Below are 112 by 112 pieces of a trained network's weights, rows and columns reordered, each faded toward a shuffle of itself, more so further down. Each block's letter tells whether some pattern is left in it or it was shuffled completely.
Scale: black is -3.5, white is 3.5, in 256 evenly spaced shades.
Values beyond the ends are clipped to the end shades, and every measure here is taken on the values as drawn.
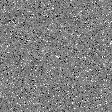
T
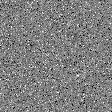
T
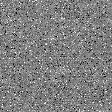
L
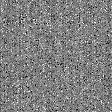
L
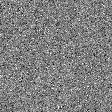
T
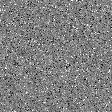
T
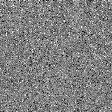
L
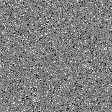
T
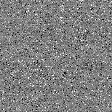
L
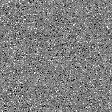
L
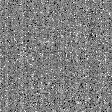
L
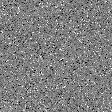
T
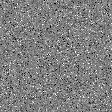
T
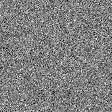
L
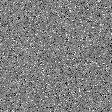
T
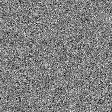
L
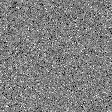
T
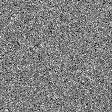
L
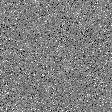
T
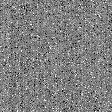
L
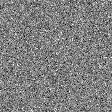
T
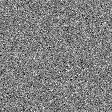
T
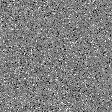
T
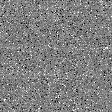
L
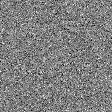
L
